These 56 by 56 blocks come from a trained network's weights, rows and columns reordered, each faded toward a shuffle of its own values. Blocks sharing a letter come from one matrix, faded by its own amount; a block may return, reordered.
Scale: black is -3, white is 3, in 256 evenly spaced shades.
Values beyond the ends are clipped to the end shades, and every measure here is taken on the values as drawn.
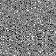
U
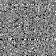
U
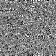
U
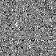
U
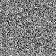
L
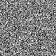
L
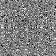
U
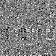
U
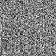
L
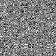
U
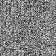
L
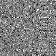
U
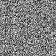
L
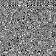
U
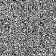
L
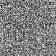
L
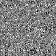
U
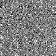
U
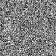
L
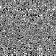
U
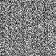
L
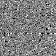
U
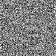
L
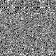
U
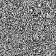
L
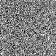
L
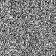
L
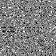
U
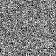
L
